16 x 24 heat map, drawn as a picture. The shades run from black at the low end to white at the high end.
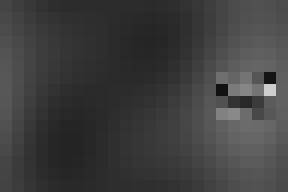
Histogram: skewed, a long tail of high values. Ninth with the highest average: middle right. Odd patch: rougher, in the middle right. Stripes: none.
